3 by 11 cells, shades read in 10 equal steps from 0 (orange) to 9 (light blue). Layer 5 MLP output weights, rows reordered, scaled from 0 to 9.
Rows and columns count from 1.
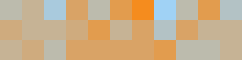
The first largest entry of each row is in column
8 8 3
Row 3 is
5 4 6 3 3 3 3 2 6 6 5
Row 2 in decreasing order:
7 5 5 5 5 5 4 4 3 3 2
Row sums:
54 48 46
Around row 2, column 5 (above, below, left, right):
6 3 4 5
